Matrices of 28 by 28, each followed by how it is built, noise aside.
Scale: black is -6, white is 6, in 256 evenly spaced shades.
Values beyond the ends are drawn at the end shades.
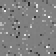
sparse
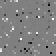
sparse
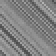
Toeplitz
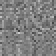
low rank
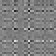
low rank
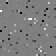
sparse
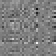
low rank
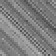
Toeplitz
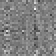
low rank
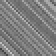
Toeplitz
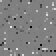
sparse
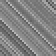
Toeplitz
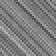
Toeplitz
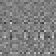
low rank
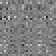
low rank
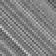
Toeplitz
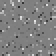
sparse
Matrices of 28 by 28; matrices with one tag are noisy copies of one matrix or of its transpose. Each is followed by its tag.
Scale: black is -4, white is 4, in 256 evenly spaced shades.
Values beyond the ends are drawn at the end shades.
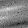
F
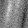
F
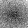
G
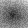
G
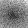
G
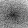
G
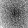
G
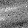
F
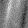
F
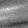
F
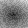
G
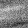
F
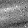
F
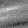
F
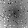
G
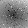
G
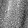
F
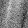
F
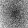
G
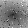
G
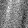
F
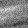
F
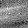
F
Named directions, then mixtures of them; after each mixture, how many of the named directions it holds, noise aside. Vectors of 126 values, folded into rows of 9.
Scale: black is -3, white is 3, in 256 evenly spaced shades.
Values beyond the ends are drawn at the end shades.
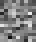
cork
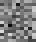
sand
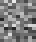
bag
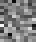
three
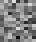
three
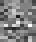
two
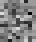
one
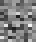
three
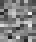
one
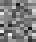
two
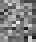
three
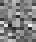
three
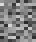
two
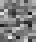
one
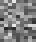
one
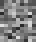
one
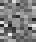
two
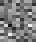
three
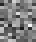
three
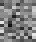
one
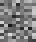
one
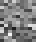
two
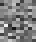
three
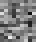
one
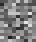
two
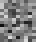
one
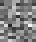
three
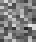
one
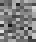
one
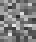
one
